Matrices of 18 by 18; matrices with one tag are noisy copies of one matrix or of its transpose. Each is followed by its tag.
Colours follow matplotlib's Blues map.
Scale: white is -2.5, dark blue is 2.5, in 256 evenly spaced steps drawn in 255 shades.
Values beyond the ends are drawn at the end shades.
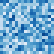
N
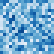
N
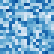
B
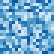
B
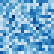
N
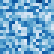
B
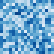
N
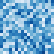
N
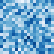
N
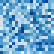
N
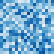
N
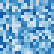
B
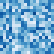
B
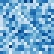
N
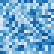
N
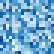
B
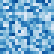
B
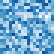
B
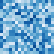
N
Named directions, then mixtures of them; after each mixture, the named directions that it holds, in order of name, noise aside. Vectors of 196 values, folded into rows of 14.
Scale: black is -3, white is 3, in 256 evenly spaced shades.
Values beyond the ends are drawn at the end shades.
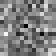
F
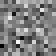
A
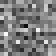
A, F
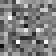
A, F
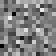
A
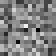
A, F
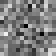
F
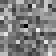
A, F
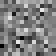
A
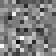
A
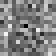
A, F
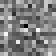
A, F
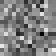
A, F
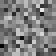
A, F
